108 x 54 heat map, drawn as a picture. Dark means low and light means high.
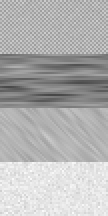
The table splits into 4 rows of 1 panel. Panel 1,1: high, checkered. Panel 2,1: middling, streaked across. Panel 3,1: high, slanting down to the right, faint in contrast. Panel 4,1: very high, fine-grained, faint in contrast.
